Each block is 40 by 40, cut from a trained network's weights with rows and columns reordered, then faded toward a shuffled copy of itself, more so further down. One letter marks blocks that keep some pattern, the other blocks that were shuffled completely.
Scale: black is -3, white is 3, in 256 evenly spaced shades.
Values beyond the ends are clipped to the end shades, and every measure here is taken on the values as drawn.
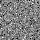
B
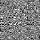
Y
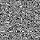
Y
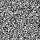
B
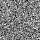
B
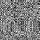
Y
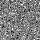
B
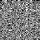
Y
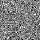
Y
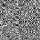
Y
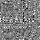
Y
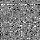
Y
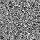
Y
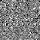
Y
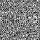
Y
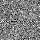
Y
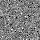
B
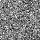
B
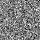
B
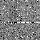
Y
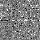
Y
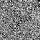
Y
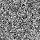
B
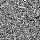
B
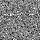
Y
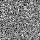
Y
